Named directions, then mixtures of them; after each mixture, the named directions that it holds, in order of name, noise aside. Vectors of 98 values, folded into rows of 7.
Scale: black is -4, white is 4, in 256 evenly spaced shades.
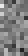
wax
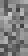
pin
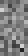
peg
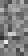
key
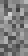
pin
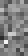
key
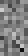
peg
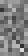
peg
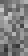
peg, pin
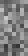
peg, pin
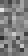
key, peg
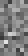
key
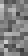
key, wax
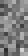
pin, wax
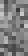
pin, wax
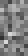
key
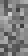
pin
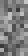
key, pin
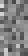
peg, wax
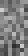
peg, pin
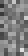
key, wax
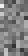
wax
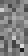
peg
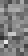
key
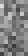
pin, wax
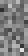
peg
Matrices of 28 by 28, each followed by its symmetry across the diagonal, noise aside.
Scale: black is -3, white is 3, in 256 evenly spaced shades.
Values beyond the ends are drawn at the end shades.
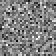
symmetric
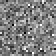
neither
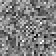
symmetric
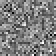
symmetric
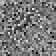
symmetric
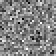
symmetric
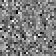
neither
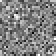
symmetric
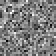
symmetric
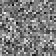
neither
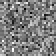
neither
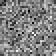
symmetric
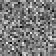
neither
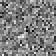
neither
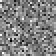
neither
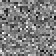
neither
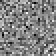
symmetric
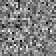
neither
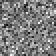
symmetric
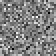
symmetric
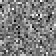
neither
